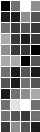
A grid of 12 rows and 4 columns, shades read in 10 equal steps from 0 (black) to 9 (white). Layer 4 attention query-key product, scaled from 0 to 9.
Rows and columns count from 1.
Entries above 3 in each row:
3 1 1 1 1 2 1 1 3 4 2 1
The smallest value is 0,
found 3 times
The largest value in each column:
6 8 9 6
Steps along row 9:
up up up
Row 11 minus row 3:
0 1 -1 2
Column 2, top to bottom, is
4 1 2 2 2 6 1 1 4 8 3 5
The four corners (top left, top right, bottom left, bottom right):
0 5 2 1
